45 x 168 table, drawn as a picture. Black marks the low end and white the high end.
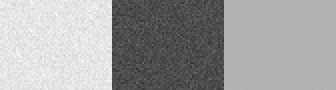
It is made of 1 by 3 panels. Panel 1,1: very high, fine-grained, faint in contrast. Panel 1,2: low, fine-grained, faint in contrast. Panel 1,3: high, flat.
